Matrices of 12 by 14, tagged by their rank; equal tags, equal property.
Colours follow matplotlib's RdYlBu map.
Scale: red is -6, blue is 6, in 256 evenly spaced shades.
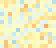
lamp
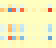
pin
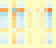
pin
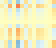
pin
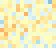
lamp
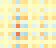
pin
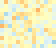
lamp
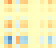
pin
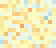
lamp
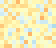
lamp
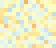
lamp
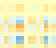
pin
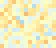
lamp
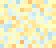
lamp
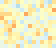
lamp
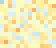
lamp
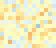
lamp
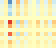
pin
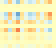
pin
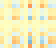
pin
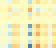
pin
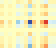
pin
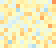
lamp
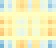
pin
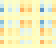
pin
